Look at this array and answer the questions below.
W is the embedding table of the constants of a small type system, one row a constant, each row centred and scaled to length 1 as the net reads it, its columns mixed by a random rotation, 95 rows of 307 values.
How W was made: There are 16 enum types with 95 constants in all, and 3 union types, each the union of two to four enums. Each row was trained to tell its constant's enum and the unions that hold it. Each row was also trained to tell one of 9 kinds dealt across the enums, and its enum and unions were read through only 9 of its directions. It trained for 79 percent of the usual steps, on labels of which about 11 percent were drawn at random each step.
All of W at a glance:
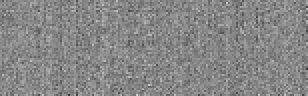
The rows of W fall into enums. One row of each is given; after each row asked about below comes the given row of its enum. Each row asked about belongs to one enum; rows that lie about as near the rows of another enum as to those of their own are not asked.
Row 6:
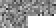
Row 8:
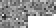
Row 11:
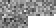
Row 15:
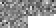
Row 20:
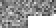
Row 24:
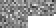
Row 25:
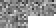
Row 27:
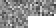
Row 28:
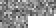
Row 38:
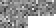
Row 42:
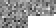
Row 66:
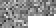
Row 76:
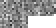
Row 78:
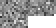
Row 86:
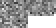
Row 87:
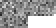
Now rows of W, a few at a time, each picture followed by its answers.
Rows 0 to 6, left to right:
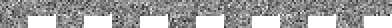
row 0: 11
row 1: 27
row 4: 87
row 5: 24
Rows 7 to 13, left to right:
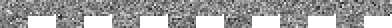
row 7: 11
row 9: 20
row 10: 66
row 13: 25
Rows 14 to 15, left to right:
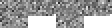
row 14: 20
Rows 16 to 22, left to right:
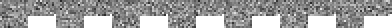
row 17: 66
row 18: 27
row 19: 15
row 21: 27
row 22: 24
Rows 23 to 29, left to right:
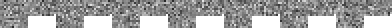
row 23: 66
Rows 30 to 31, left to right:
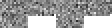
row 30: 6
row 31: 38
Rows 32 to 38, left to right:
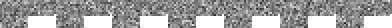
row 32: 38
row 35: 66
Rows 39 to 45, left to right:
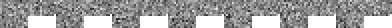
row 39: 27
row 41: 66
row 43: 8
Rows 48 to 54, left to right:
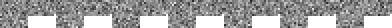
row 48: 78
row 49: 20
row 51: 87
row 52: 15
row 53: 87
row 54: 87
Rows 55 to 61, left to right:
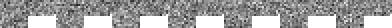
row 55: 25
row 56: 28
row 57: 15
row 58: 78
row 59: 38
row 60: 24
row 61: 27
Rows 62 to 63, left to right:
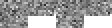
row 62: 87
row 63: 86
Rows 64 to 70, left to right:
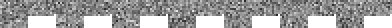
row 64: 66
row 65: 15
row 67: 11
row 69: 27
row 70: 28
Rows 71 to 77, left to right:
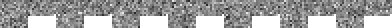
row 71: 15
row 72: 8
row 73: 78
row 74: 25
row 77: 78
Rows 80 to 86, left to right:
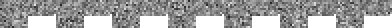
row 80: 20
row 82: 28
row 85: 20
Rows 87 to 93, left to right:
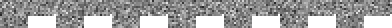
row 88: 78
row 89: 15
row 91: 11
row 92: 87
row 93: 24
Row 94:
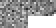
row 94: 20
